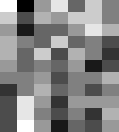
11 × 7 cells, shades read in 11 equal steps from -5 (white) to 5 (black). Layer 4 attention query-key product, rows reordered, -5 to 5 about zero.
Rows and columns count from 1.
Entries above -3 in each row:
4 4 6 6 6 7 7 7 6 6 6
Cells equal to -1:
13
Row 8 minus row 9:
1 4 -1 -2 1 3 1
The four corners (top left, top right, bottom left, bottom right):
-5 0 2 -1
